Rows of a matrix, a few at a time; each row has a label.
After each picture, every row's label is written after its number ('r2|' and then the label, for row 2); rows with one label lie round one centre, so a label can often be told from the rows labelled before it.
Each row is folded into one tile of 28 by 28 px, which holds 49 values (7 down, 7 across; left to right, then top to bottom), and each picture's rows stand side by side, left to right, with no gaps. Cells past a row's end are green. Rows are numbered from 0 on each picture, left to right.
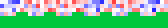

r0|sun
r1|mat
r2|mat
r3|sun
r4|mat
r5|sun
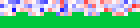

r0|sun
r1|sun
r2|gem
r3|mat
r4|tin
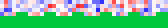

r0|gem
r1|tin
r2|tin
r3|sun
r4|mat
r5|gem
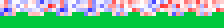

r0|gem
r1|tin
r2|gem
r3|gem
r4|mat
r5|tin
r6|mat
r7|mat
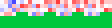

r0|tin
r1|mat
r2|mat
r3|mat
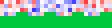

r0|mat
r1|gem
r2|sun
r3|mat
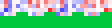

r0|gem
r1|mat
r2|gem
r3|mat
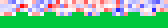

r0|tin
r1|tin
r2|mat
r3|mat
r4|gem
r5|sun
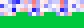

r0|sun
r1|gem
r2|gem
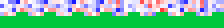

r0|sun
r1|sun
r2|sun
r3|sun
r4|gem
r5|mat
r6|sun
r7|gem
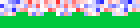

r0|sun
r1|mat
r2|mat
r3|sun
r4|sun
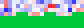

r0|gem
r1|tin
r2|sun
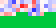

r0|tin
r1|gem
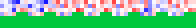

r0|sun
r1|sun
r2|mat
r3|mat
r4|mat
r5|gem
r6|mat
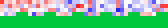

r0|mat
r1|mat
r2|tin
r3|gem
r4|gem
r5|tin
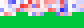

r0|tin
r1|mat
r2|gem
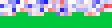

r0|sun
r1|sun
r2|gem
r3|tin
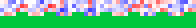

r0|tin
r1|tin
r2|gem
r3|gem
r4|tin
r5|mat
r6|sun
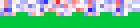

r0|gem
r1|sun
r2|mat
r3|gem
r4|gem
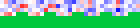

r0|tin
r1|tin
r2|sun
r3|gem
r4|gem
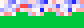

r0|tin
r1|sun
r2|sun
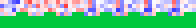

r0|sun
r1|mat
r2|mat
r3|gem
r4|gem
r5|gem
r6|gem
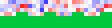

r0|tin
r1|sun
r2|mat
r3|tin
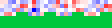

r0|tin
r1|gem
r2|mat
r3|tin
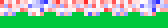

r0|mat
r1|sun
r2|mat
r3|mat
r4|mat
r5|sun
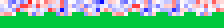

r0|tin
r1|mat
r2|gem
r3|sun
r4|tin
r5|gem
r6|gem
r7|mat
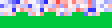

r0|sun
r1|sun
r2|mat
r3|gem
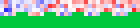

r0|gem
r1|tin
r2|mat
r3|mat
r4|mat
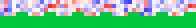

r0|gem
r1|tin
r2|mat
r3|tin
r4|sun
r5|gem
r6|tin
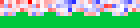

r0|mat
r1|mat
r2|sun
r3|tin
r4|sun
